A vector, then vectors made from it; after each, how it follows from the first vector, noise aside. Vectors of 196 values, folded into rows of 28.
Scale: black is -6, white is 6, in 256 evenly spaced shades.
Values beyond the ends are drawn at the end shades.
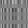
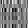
scaled up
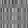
negated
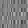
wrapped around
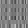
reversed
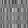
negated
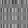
negated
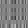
reversed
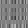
reversed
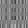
reversed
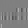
partly zeroed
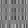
reversed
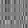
wrapped around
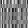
scaled up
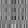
reversed
